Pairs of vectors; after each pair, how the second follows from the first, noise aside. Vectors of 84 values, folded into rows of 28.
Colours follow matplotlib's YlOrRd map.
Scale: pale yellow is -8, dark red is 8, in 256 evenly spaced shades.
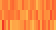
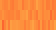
shrunk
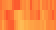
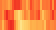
scaled up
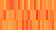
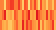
scaled up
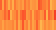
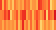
scaled up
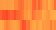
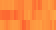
shrunk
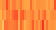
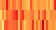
scaled up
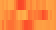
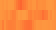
shrunk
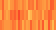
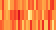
scaled up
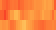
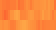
shrunk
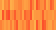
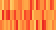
scaled up
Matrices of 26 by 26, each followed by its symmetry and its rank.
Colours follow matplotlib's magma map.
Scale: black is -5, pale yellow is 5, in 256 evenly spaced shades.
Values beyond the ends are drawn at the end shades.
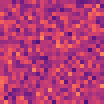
antisymmetric, full rank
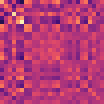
symmetric, rank three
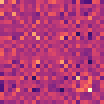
symmetric, rank three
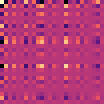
symmetric, rank one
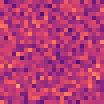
neither, full rank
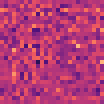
neither, rank five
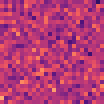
antisymmetric, full rank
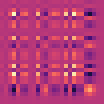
symmetric, rank one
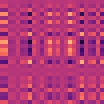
neither, rank one
